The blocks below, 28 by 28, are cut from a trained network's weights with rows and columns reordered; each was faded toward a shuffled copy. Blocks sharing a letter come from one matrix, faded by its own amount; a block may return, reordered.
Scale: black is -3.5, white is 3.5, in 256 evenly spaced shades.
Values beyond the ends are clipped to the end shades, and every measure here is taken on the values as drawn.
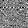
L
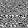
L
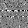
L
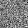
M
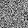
M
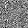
M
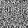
M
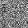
M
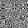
L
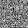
M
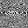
L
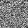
M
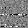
L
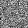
M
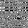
L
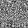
M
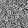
M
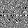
L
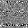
L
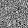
M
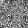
M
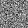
M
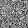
M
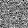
M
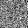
M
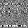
L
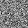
M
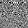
L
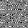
L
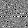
L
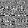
L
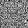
M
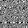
L
